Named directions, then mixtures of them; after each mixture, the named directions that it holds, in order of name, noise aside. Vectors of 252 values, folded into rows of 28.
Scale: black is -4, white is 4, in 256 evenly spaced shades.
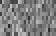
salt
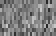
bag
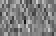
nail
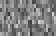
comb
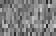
bag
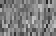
bag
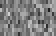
bag, comb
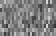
bag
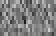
nail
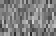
bag, comb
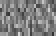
comb, nail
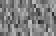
comb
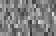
comb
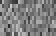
salt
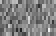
nail, salt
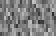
comb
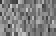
salt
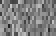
salt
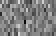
nail, salt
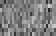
bag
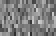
bag, comb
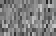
bag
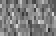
comb, salt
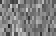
salt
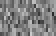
comb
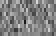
nail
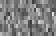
comb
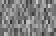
bag, nail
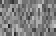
bag, salt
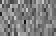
nail, salt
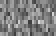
comb
